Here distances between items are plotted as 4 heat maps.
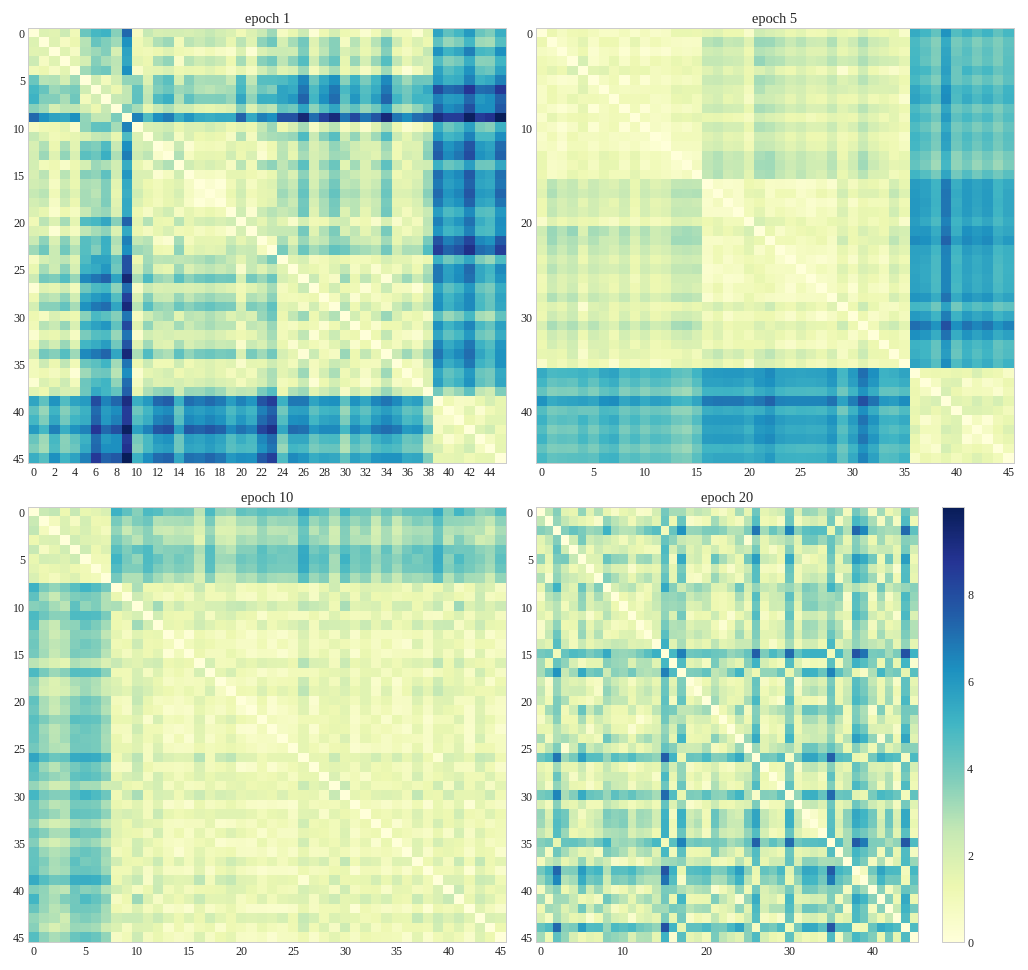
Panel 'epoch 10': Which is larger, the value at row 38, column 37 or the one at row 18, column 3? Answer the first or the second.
the second
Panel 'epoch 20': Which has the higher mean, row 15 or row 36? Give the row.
15
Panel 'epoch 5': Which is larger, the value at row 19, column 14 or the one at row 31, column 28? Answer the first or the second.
the first
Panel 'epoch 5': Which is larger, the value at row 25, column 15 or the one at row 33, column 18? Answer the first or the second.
the first
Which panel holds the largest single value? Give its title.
epoch 1
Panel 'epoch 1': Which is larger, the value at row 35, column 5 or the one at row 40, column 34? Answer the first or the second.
the second
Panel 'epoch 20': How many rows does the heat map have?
46
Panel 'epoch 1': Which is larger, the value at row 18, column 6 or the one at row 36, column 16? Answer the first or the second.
the first
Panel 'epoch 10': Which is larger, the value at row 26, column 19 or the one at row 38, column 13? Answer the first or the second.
the first
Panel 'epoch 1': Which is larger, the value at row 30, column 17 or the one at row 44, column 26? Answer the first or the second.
the second
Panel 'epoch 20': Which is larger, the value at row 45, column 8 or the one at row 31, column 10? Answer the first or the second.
the first
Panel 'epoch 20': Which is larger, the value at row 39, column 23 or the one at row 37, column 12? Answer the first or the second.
the first
